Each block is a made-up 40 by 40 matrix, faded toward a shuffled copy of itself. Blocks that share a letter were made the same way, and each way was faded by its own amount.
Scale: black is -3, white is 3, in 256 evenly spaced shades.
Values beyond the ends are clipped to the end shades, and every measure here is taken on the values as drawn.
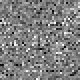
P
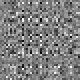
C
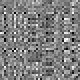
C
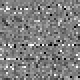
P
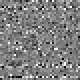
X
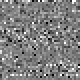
P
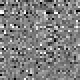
X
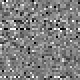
X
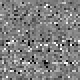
P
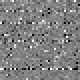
P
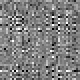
C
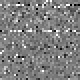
P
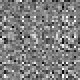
C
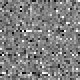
P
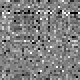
X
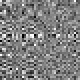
C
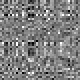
C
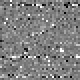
P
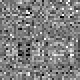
X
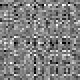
C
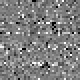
P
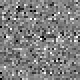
P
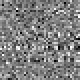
X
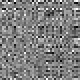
C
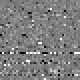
P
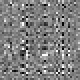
C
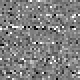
P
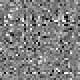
X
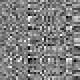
C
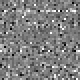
P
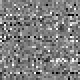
X
